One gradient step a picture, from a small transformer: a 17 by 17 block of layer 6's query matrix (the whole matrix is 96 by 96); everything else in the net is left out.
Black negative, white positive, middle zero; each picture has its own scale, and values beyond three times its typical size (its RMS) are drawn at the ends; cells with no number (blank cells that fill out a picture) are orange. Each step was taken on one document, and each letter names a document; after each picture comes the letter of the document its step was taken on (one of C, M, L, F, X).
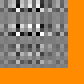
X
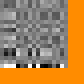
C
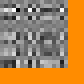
C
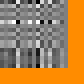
X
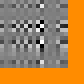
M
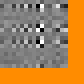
M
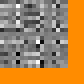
M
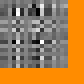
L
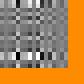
X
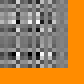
X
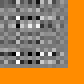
X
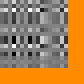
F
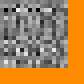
C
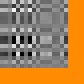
F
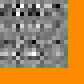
L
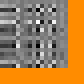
X
